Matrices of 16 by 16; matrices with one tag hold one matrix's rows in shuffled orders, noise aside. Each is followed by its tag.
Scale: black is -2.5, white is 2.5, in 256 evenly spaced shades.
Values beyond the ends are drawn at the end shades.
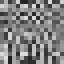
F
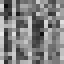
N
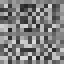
F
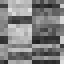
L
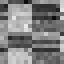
L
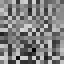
F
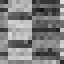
L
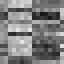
L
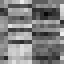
L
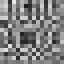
F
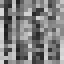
N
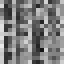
N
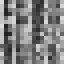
N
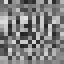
F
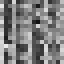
N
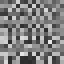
F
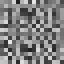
F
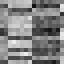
L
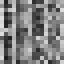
N
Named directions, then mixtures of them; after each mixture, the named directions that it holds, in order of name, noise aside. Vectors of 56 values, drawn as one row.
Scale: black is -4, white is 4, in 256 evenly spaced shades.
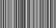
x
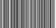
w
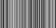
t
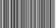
w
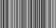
t, w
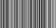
t, w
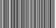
w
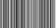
w, x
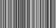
t, x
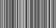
x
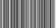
w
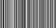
t, x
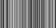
t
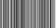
w, x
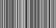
x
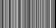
w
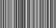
x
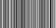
w, x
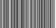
w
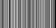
w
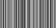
x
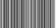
w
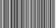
w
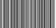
w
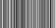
w, x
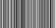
w, x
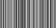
x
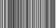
t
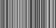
t, x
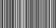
w, x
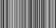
t
